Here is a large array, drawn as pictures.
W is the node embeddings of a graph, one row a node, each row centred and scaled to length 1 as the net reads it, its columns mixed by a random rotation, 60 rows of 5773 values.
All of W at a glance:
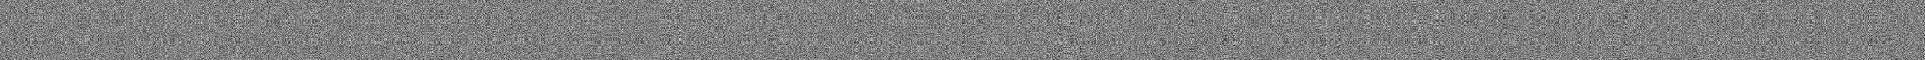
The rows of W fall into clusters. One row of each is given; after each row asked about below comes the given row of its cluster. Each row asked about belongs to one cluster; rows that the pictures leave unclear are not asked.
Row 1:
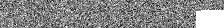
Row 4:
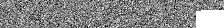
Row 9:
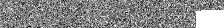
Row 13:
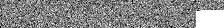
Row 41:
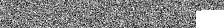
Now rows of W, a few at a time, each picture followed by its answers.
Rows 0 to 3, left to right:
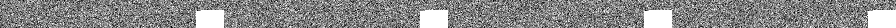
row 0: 13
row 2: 13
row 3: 9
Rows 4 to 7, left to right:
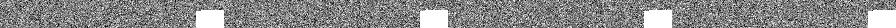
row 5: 41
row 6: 1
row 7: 9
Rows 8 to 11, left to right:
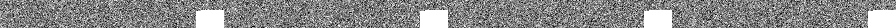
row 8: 1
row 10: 4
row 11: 4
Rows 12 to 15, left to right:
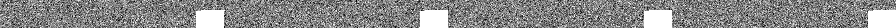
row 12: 9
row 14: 4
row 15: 41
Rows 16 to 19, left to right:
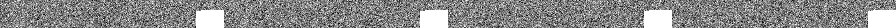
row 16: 4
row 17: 4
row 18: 4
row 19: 41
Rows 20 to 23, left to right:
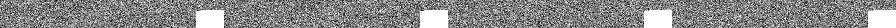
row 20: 13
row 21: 13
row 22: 41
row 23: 41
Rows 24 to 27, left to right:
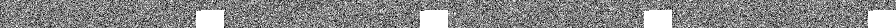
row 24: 4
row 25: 13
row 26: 1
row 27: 4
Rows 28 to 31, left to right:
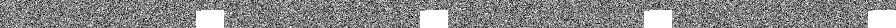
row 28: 4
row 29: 1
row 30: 9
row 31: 1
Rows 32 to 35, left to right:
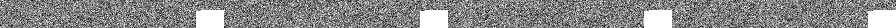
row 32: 41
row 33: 13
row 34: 4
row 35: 9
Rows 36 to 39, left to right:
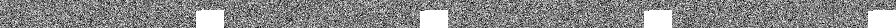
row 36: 41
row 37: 13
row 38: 9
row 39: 9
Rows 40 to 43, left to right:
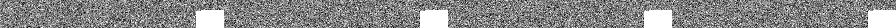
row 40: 9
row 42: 41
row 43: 41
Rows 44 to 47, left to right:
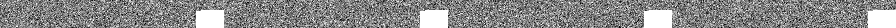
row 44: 4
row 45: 9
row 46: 13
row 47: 1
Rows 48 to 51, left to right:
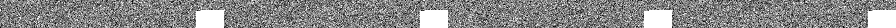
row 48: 13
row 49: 13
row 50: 4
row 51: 13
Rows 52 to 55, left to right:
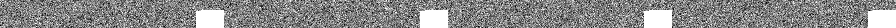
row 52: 41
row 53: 1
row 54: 9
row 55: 13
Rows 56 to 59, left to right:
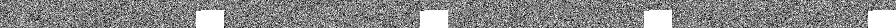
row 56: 4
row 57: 13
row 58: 9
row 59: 4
